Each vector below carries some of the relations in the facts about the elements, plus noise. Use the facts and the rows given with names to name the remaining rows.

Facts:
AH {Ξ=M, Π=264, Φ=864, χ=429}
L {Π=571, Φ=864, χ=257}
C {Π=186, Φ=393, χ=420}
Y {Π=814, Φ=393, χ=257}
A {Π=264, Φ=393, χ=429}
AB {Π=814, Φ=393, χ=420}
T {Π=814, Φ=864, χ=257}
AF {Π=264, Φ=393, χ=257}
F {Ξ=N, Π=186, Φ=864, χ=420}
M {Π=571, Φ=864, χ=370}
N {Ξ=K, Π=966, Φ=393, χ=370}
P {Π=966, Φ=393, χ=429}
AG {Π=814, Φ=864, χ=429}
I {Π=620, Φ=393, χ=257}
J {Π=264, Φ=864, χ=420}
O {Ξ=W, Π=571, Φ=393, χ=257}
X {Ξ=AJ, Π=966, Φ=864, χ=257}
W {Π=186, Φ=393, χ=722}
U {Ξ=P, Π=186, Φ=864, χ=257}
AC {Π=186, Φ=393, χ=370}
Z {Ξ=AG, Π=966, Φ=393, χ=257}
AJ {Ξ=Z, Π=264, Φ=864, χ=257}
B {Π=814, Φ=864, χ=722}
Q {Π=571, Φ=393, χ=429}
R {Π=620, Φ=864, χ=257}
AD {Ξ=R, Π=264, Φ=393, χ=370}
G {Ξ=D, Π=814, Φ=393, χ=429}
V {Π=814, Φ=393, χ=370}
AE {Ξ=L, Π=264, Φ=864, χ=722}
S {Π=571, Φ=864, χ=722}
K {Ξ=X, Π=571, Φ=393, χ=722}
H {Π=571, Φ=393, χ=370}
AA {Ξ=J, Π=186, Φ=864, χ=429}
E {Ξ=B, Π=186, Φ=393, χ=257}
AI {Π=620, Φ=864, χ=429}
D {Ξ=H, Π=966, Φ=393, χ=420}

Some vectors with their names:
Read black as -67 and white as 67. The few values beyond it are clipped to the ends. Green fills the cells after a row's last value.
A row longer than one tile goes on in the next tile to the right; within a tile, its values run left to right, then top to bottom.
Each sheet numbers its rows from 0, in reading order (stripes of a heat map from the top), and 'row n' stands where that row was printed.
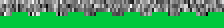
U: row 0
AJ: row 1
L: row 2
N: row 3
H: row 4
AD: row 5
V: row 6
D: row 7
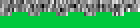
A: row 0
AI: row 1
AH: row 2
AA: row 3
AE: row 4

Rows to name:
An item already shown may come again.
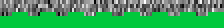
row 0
M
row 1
N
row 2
M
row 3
AF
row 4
AG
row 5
X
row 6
AI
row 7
AG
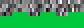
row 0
Q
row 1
O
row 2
T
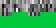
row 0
S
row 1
X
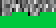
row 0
V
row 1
AC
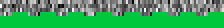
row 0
R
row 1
Z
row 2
B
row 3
E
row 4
I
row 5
K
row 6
Y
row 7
AD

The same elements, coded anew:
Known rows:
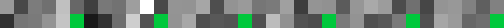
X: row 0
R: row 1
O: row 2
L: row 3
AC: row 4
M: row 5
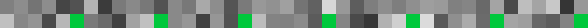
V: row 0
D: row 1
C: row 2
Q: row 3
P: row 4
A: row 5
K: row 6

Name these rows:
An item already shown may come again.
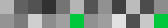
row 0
AG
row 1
B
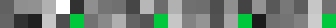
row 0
I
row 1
AJ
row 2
Y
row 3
X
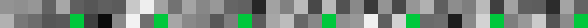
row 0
AF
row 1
AI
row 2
AD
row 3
S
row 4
B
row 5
Z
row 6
T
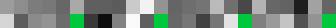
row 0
A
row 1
AI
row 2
N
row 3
T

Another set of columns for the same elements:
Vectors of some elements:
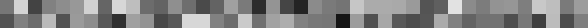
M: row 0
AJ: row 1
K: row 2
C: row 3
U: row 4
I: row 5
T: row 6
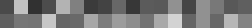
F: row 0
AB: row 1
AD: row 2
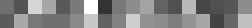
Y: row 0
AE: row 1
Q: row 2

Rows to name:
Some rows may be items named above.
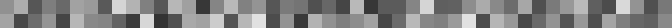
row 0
AG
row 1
Z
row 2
S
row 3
A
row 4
Q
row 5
B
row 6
AI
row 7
Y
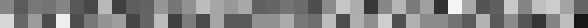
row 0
N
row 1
Q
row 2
R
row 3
V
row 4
S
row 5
AF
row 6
X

